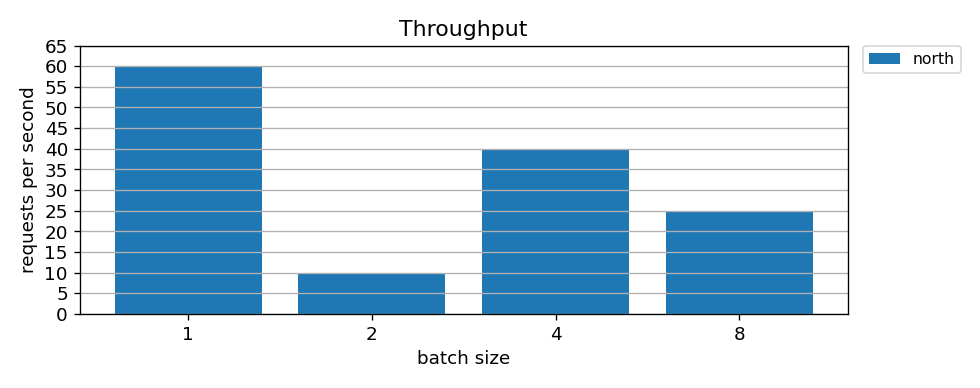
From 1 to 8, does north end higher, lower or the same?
lower
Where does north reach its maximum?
1
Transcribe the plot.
Title: Throughput
x-axis: batch size, ticks 1 2 4 8
y-axis: requests per second, ticks 0 5 10 15 20 25 30 35 40 45 50 55 60 65
Legend: north
Values:
north: 60 10 40 25
